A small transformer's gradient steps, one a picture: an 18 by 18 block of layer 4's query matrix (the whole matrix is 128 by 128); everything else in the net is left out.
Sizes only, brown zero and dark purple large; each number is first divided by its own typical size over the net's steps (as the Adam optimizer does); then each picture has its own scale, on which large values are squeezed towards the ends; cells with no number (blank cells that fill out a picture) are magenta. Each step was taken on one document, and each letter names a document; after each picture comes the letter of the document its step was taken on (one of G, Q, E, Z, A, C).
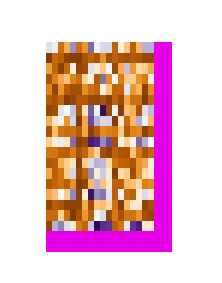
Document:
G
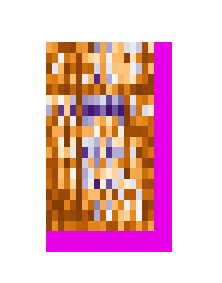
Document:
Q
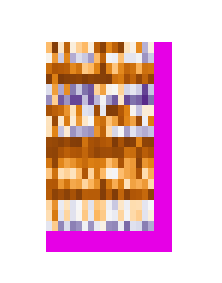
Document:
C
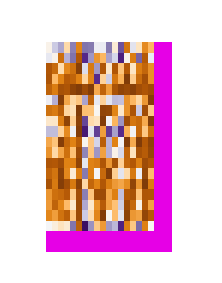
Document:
Q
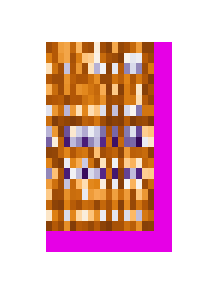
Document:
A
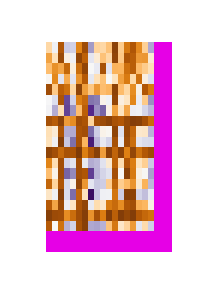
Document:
G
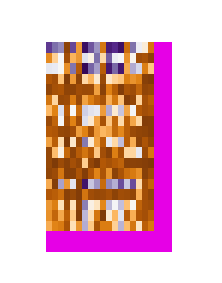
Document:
Q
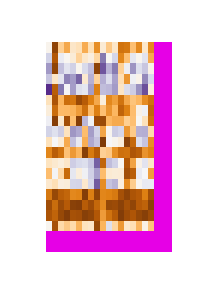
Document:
C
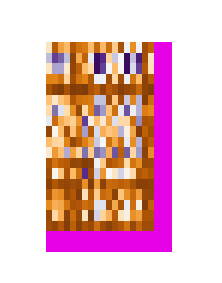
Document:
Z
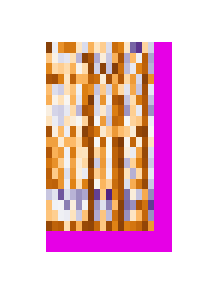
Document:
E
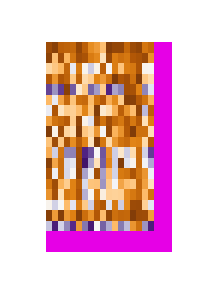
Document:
G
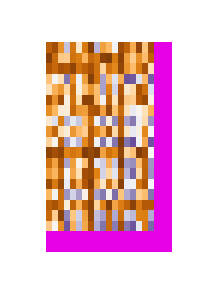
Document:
E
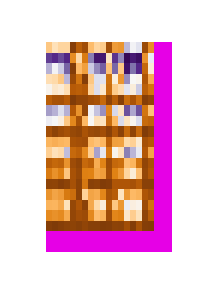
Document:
Z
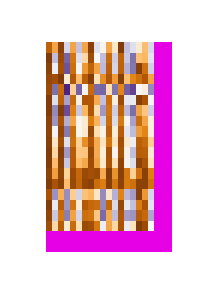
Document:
E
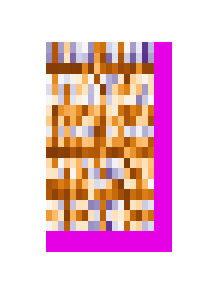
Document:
C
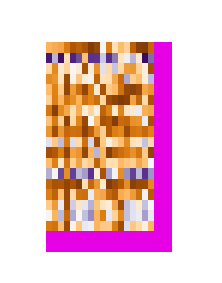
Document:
C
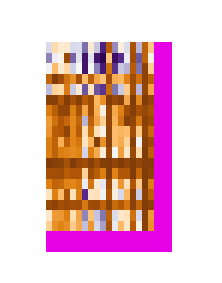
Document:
A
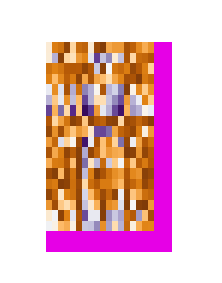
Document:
Q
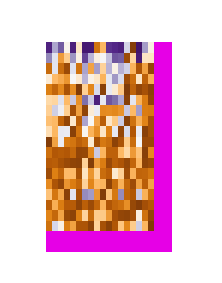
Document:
Q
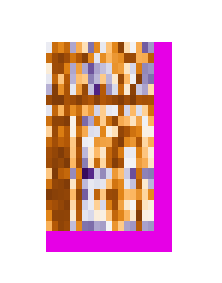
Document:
C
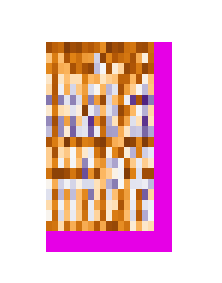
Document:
C
